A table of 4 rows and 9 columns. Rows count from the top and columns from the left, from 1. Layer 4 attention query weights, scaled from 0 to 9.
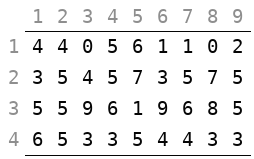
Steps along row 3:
same up down down up down up down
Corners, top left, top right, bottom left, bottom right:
4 2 6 3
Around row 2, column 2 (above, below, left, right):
4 5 3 4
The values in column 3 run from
0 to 9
